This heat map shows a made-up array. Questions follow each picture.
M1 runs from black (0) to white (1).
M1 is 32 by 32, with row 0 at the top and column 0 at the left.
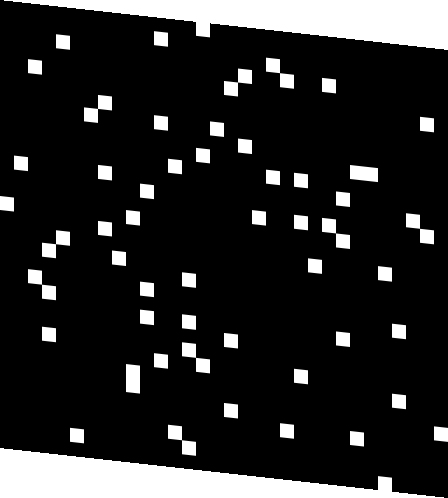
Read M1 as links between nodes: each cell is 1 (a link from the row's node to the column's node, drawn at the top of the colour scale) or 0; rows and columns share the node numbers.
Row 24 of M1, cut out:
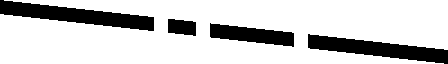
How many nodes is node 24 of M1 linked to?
3
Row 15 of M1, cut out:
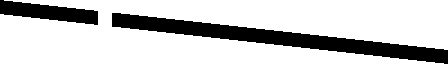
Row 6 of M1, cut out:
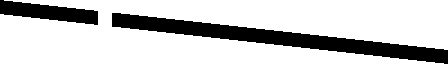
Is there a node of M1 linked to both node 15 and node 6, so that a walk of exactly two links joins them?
yes
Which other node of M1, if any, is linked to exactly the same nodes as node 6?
node 15
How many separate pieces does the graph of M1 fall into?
1
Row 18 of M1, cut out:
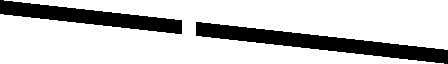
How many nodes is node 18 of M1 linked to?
1
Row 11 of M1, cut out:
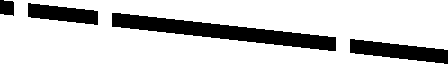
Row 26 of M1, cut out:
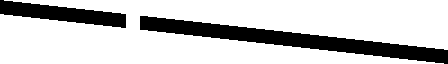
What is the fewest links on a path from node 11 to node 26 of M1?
4
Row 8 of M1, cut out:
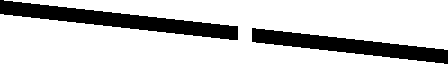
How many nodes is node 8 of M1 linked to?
1
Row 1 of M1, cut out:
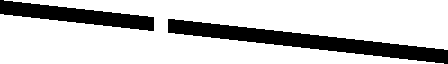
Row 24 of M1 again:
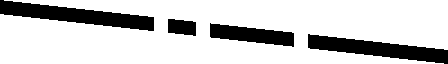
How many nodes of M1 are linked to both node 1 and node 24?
1
